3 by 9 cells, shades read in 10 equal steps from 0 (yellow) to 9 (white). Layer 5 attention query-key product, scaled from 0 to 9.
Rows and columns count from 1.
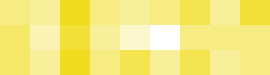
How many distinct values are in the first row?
5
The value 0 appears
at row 1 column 3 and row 3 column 3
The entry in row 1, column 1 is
4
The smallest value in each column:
3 5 0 4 2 4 2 4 1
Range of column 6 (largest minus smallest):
5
